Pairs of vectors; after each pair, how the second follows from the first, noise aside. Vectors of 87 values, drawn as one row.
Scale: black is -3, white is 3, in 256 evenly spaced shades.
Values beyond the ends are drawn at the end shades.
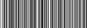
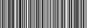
wrapped around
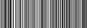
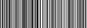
wrapped around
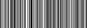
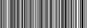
wrapped around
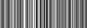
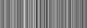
shrunk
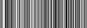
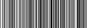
wrapped around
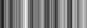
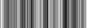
wrapped around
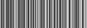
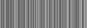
shrunk
